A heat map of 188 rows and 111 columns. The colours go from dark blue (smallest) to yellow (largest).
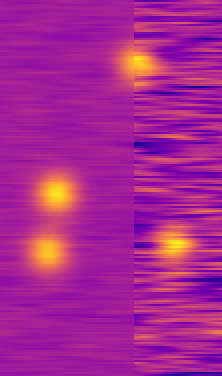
Seam: vertical, 60% of the way across, the left part calmer. Histogram: skewed, a long tail of high values. Mirror symmetry: none. Calmest part: top left. Ninth with the highest average: middle left. Average level on the scale: 40%. Bumps: four.
